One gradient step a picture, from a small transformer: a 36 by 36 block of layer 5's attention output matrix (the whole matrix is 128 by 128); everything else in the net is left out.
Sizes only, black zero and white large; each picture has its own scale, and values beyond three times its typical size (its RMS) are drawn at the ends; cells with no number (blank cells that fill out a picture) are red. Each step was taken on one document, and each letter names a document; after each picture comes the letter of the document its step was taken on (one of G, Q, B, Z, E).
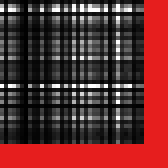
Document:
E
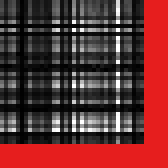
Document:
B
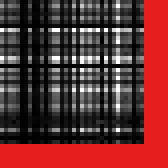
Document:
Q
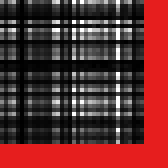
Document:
B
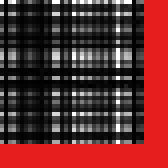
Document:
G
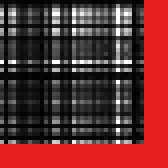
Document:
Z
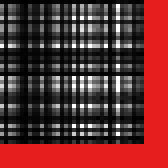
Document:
E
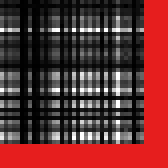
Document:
Q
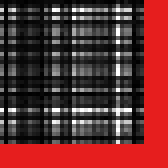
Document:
Z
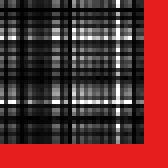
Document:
B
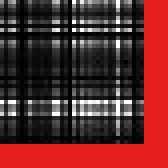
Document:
B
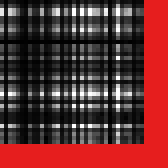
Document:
E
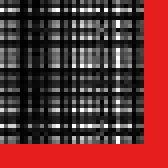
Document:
Q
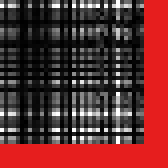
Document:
Q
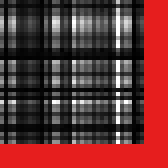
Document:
Z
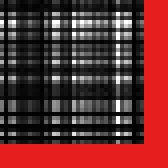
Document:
Z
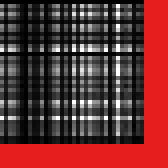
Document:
E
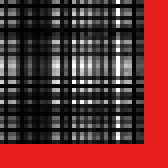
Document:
G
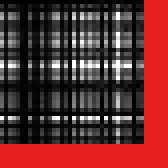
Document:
Q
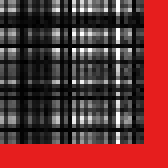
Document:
G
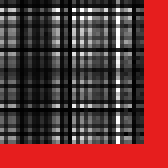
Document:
G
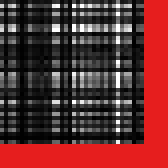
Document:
B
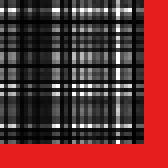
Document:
G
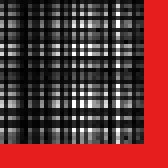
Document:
E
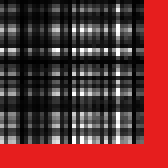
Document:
Q
